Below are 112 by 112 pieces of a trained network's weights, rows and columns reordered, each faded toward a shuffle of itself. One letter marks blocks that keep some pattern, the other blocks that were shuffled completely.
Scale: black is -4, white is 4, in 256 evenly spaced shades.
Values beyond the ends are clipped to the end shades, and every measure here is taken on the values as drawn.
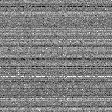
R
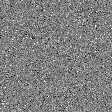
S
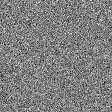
S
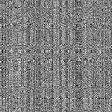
R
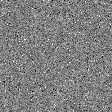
S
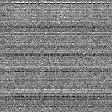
R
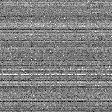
R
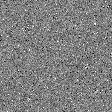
S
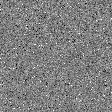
S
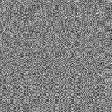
R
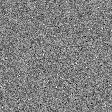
S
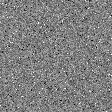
S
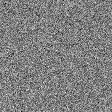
S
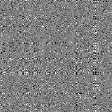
R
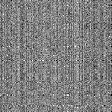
R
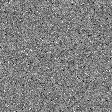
S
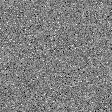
S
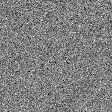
S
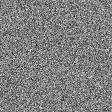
S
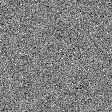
S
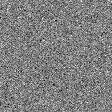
S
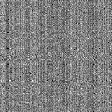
R
